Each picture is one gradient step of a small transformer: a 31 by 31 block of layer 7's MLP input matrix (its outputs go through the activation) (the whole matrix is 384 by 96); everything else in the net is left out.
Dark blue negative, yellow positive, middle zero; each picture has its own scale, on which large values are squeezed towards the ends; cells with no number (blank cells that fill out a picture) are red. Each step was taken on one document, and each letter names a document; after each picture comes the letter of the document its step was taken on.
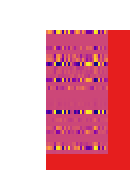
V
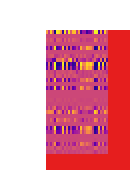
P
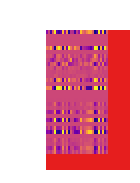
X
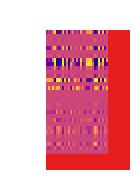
V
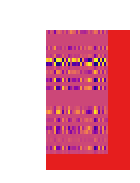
X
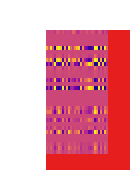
X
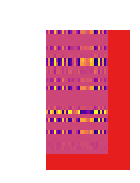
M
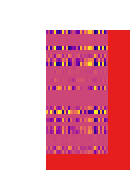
X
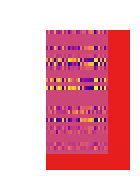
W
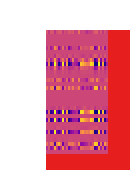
M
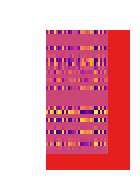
M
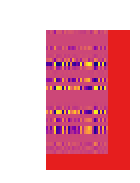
X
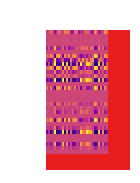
P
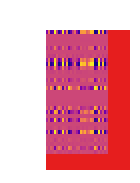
M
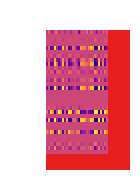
M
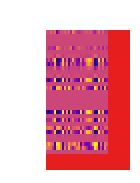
V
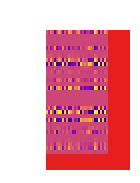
W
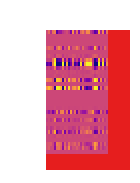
V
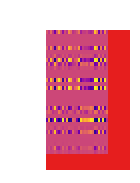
W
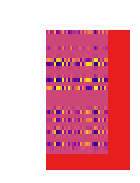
V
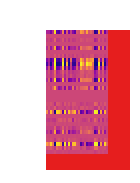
P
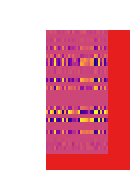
M
